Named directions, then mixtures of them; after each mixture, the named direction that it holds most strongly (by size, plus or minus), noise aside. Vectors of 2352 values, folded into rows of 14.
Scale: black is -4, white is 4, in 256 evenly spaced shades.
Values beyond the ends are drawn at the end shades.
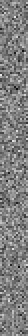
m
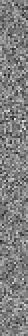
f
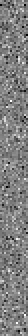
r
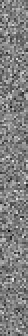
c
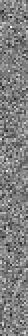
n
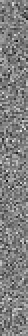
f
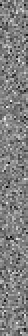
r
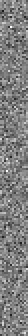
n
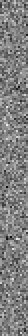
r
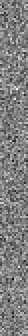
m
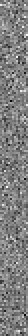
r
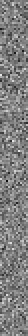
m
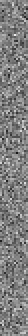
f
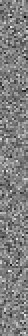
n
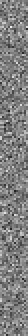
n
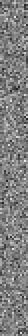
m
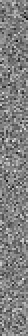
f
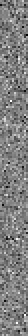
r
